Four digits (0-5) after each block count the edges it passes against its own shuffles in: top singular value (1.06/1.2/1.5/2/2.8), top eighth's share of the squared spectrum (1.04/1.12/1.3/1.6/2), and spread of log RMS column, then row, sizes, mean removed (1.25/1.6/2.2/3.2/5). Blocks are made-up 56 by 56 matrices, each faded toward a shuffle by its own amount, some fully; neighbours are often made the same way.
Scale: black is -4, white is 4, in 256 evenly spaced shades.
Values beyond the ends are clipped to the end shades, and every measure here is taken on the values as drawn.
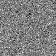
0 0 0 0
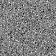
1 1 0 0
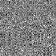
3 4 2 2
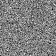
0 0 0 0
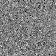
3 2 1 0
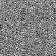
3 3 1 1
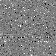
1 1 0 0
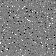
0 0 0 0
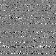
2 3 0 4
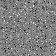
0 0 0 0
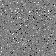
2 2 0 0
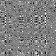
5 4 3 2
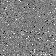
1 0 0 1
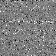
1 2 0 2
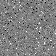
0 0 0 0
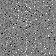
2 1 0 0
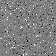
1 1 0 0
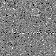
3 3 0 2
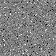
2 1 0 0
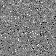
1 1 0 0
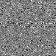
3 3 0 2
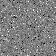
1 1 0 0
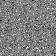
2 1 0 0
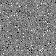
2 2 1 1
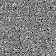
3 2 0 1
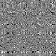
4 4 2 3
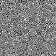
3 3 0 2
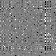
4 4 2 2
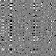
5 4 3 2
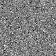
2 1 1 0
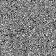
2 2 0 1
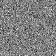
2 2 0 0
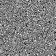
1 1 0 0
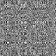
4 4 2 2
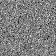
1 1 0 0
